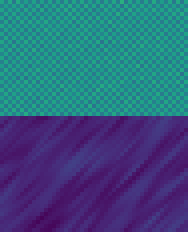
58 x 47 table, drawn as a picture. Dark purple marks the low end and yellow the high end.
It is made of 2 by 1 panels. Panel 1,1: middling, checkered. Panel 2,1: very low, slanting up to the right, faint in contrast.
